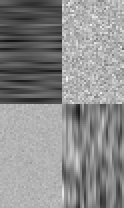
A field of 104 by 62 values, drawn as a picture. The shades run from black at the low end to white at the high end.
It is made of 2 by 2 panels. Panel 1,1: low, streaked across. Panel 1,2: high, fine-grained. Panel 2,1: high, fine-grained, faint in contrast. Panel 2,2: middling, streaked downward, strong in contrast.
